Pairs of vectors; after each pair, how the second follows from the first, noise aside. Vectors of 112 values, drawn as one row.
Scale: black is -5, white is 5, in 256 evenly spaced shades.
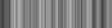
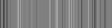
partly zeroed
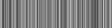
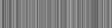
shrunk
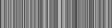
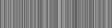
shrunk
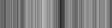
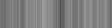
shrunk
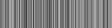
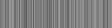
shrunk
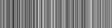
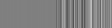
partly zeroed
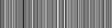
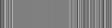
partly zeroed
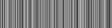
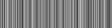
copied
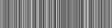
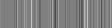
partly zeroed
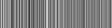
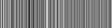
copied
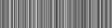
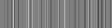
partly zeroed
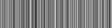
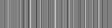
partly zeroed
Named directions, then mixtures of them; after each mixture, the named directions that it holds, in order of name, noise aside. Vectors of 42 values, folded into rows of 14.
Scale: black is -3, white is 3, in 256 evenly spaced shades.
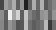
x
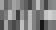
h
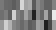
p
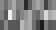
h, x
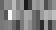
h, x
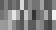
p, x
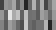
x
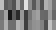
x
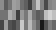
h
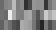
h, x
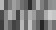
h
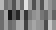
x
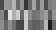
x
